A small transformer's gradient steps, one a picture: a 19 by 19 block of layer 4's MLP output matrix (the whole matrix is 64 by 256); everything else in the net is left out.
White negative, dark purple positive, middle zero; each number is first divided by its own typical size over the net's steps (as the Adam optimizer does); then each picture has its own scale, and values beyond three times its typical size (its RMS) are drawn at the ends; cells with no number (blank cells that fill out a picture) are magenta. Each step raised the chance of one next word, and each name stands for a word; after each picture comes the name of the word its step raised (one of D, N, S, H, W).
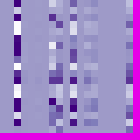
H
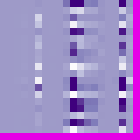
H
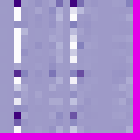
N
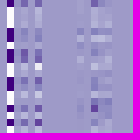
H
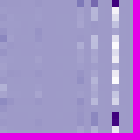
N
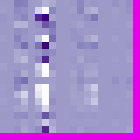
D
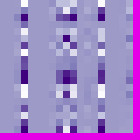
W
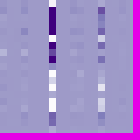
D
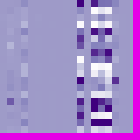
H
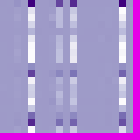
N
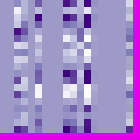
W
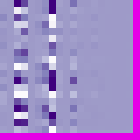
H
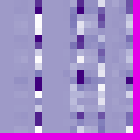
D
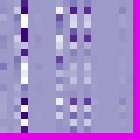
W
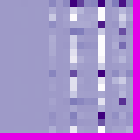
N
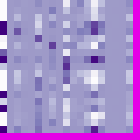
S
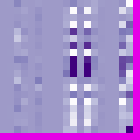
S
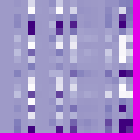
W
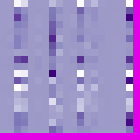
D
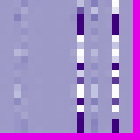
W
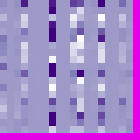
N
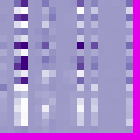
S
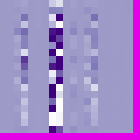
S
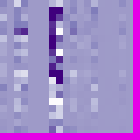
D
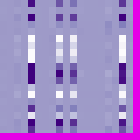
W
